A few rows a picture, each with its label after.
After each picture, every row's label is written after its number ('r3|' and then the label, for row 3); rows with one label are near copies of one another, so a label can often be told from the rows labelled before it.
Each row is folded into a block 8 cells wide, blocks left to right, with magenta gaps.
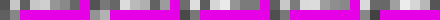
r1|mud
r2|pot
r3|mud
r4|mud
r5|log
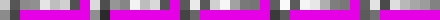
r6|log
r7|log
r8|mud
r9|mud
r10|mud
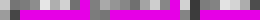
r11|log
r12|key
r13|log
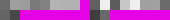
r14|key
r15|mud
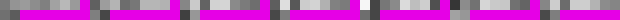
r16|key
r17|key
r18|mud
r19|mud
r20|log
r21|pot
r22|mud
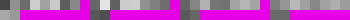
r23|pot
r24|mud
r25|key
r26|key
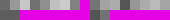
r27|key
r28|key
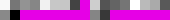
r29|log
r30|log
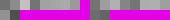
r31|key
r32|key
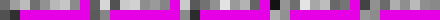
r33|key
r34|mud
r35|log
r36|pot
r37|pot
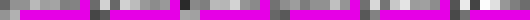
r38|pot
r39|mud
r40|pot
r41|key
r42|mud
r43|mud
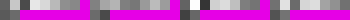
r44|mud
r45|key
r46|mud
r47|mud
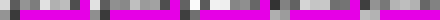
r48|log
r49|log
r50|mud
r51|pot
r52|pot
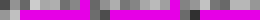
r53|pot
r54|key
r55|key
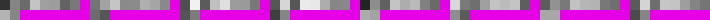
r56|pot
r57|key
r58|mud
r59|mud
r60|pot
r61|log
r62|pot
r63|mud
